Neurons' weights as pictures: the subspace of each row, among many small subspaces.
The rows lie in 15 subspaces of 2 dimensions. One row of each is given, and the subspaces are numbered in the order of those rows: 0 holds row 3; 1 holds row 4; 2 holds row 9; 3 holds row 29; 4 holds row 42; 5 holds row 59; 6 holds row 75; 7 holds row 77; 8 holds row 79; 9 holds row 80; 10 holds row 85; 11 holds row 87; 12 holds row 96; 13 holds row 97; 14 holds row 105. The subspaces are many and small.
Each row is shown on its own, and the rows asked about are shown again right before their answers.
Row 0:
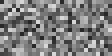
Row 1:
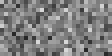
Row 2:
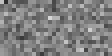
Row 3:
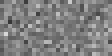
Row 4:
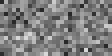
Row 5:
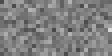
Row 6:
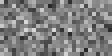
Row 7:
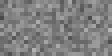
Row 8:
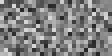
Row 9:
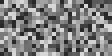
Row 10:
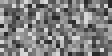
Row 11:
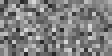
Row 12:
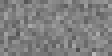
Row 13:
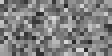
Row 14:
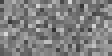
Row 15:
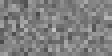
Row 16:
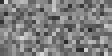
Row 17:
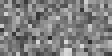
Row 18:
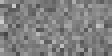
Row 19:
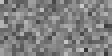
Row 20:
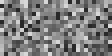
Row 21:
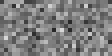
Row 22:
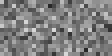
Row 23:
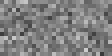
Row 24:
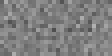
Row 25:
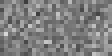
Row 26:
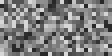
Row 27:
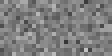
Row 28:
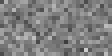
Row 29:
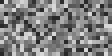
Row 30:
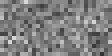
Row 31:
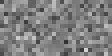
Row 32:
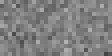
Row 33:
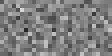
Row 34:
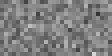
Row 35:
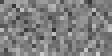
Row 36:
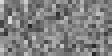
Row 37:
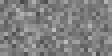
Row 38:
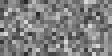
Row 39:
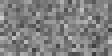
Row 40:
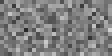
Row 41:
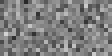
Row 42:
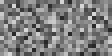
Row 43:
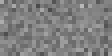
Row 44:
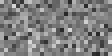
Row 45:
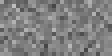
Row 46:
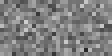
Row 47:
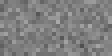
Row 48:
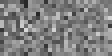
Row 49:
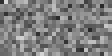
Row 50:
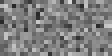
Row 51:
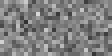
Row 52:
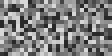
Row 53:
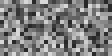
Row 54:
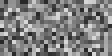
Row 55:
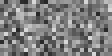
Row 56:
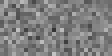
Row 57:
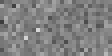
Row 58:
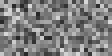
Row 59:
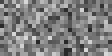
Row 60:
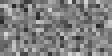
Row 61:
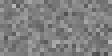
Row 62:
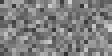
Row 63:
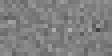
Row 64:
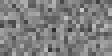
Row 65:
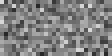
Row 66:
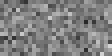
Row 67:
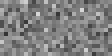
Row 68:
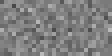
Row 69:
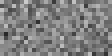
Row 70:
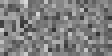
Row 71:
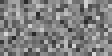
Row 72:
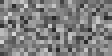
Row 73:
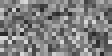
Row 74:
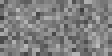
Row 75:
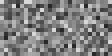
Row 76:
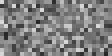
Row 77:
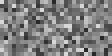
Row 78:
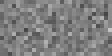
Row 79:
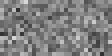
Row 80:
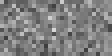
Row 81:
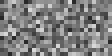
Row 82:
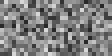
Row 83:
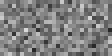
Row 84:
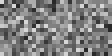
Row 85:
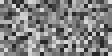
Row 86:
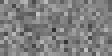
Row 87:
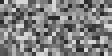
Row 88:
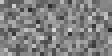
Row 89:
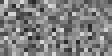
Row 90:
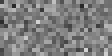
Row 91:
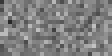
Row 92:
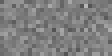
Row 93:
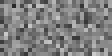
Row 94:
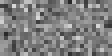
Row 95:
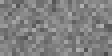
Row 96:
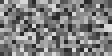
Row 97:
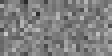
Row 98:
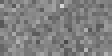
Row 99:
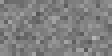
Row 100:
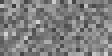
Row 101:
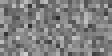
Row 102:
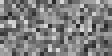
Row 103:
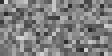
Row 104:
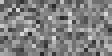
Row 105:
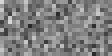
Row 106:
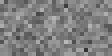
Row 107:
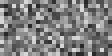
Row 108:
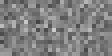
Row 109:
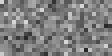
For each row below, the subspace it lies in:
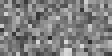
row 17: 5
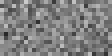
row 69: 12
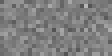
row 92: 2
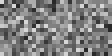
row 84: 12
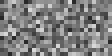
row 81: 9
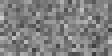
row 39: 4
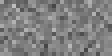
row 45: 9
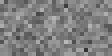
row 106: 7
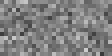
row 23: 8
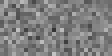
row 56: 6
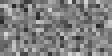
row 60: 1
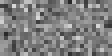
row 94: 1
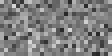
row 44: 10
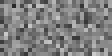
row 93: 7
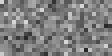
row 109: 1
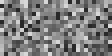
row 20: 13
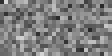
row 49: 11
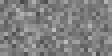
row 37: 10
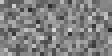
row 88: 9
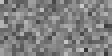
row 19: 3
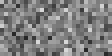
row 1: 5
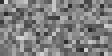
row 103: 11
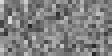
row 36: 14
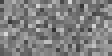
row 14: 0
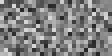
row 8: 9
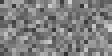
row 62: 2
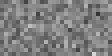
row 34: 10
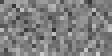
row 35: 9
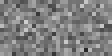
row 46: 12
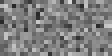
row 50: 1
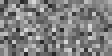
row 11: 6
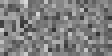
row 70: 13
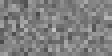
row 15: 13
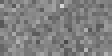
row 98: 5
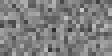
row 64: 14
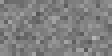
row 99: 7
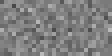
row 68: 9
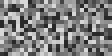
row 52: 13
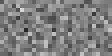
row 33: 4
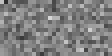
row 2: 11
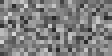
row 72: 13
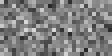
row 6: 2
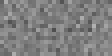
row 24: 14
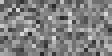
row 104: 8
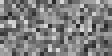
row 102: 14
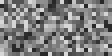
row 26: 1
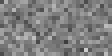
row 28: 3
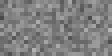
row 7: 4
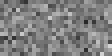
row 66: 8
